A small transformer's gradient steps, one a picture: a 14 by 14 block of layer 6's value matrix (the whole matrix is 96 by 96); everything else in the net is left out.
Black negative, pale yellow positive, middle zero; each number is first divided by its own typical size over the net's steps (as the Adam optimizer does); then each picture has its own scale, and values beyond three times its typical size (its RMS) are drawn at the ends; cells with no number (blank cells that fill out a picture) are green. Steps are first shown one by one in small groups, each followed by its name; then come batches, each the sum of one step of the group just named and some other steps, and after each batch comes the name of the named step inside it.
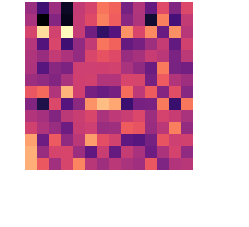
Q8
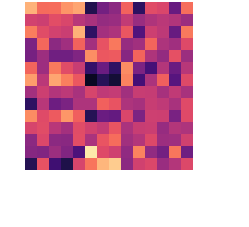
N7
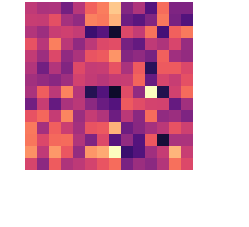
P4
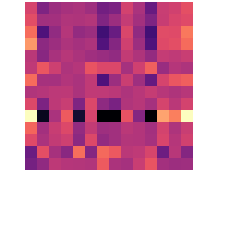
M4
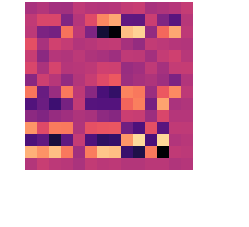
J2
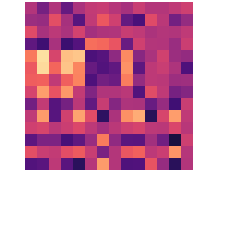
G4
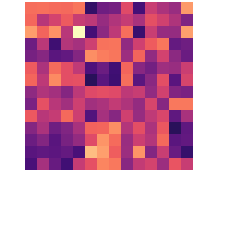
N7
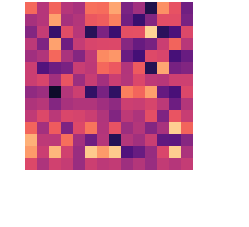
P4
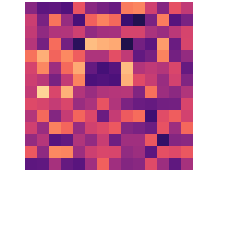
G4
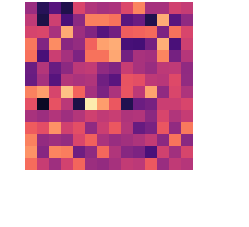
Q8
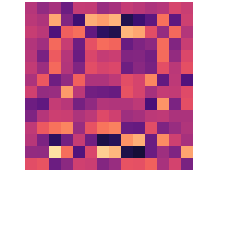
J2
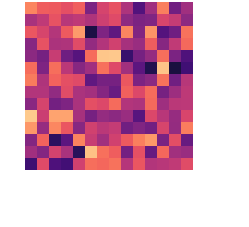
N7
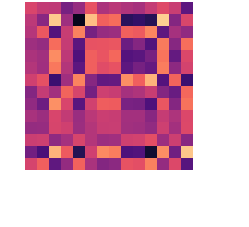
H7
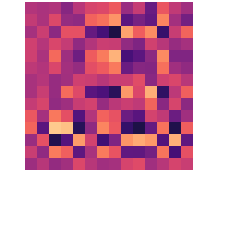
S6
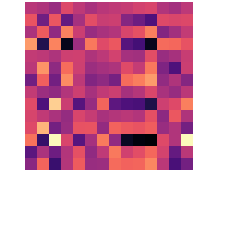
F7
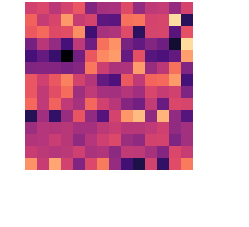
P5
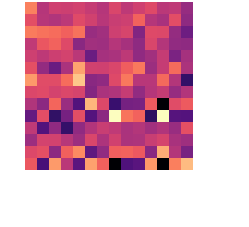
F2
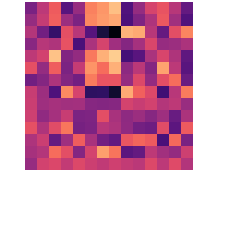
S6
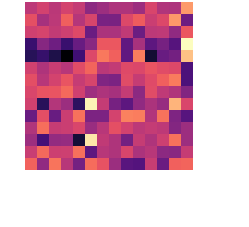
P5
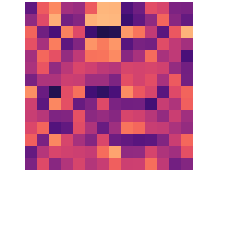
F7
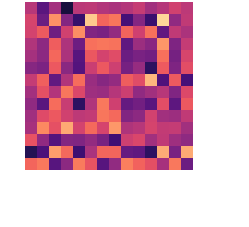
H7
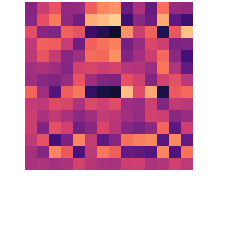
S6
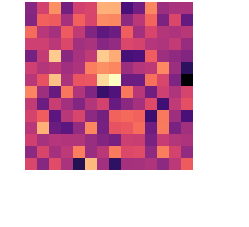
F2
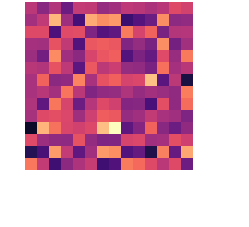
H7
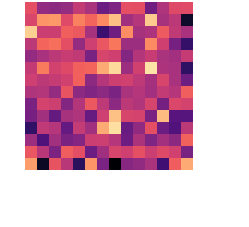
F2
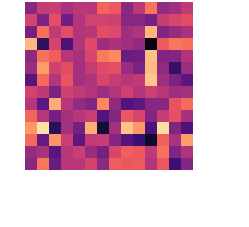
F7
